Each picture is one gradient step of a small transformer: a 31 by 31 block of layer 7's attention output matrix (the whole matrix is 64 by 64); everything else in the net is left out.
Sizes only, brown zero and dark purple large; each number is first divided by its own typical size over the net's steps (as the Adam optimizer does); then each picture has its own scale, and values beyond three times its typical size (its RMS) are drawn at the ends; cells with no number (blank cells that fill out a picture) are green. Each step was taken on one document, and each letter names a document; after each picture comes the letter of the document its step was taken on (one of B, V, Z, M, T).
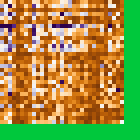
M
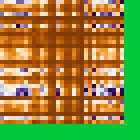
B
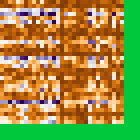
M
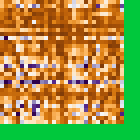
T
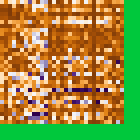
T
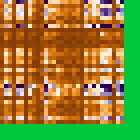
B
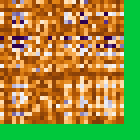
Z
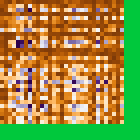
T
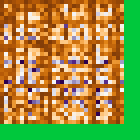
T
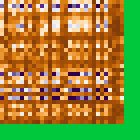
T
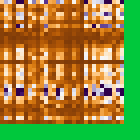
B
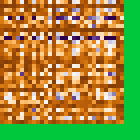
Z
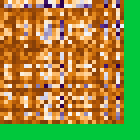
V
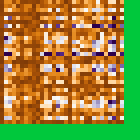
Z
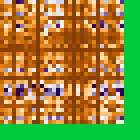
B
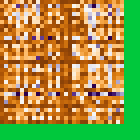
Z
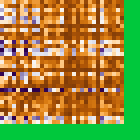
M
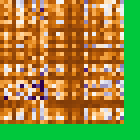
B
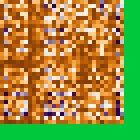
V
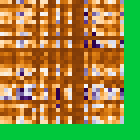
B
